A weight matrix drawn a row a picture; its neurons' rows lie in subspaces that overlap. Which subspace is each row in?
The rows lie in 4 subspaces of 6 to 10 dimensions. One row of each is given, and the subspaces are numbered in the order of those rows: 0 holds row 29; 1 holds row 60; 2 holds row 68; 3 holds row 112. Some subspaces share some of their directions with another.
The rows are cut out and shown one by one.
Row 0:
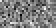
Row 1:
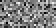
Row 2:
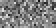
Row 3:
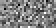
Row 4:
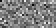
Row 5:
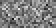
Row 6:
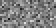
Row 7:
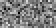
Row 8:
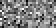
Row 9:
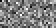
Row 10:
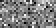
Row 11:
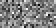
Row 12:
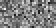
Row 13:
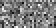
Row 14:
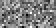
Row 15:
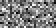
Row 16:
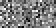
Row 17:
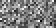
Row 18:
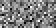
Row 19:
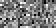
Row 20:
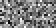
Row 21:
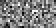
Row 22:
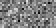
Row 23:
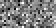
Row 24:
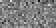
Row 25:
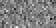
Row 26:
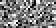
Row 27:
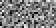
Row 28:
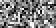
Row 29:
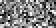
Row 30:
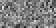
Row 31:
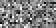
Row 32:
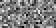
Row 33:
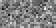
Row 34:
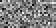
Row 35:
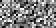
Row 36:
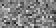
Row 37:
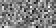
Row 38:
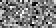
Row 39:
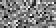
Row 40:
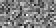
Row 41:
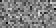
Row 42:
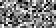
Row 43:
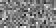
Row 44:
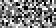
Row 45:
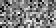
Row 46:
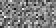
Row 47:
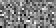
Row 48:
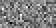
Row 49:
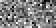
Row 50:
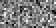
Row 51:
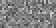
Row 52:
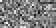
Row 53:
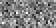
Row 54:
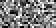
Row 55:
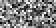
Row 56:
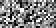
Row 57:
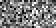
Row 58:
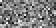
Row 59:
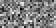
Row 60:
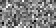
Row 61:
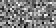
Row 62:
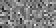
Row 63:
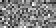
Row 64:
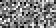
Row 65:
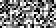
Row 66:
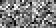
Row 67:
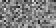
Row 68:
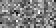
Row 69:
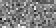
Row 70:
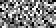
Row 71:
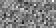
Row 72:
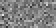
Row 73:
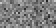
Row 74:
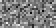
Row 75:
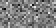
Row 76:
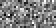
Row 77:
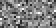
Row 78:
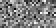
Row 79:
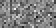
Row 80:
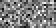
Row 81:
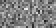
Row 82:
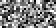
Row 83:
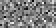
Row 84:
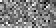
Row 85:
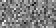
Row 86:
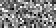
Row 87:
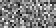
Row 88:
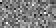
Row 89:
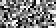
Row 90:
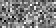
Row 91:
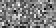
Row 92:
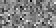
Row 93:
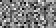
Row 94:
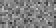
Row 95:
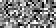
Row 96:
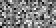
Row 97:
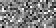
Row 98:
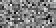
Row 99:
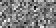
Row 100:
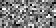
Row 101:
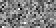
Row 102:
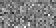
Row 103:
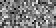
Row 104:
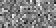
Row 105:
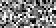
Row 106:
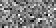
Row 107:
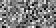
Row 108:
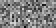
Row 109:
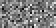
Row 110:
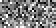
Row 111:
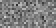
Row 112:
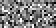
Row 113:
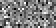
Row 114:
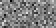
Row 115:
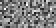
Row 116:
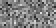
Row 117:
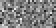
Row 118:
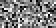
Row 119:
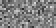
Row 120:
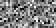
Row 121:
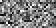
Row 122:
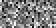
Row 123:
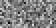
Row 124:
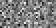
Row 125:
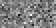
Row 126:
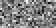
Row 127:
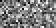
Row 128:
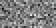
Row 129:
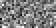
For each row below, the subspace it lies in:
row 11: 2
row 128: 0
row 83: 1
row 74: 3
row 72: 2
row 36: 0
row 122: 1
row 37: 1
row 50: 0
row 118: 0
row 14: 0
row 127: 1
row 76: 0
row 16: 3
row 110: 1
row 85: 2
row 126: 2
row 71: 0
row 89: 0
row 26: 0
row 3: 2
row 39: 0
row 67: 2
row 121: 0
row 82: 0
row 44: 1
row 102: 1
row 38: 1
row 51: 1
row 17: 2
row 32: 0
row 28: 1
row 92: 0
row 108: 1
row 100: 3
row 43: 0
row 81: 1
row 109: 3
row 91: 1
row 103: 1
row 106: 0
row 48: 1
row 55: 2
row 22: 1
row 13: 1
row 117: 2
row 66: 1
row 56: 0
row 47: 1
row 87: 0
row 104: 0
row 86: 0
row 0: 1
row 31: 1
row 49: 0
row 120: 2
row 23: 0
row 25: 1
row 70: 1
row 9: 1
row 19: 0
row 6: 1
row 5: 1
